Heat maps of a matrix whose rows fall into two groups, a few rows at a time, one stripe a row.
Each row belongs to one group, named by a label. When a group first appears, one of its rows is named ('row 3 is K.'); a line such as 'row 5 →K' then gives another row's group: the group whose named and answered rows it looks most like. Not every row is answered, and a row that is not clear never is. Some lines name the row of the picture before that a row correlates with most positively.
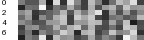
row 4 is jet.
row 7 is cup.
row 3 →jet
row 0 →cup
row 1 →cup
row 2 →jet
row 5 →cup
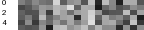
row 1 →cup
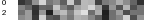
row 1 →jet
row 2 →jet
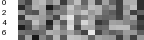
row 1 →cup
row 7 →jet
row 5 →cup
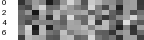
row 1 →cup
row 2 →jet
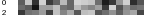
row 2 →cup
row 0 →jet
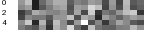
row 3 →cup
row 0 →jet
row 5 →cup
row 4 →jet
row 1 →jet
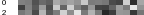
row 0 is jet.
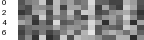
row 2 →cup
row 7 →jet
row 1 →cup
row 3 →cup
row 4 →jet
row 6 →cup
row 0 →cup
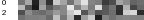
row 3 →cup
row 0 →jet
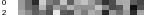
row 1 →jet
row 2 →jet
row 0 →jet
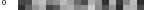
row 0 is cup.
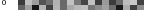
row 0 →cup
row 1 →jet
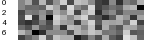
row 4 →cup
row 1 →cup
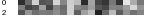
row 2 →cup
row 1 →cup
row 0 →cup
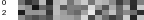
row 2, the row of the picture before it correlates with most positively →2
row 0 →jet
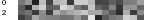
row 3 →cup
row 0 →jet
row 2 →jet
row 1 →cup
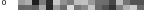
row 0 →jet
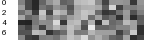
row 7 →jet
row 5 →cup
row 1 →jet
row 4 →cup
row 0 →jet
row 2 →jet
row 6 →cup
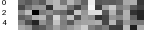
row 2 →jet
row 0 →cup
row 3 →cup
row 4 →jet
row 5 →jet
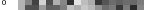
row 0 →jet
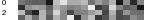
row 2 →jet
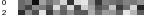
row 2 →cup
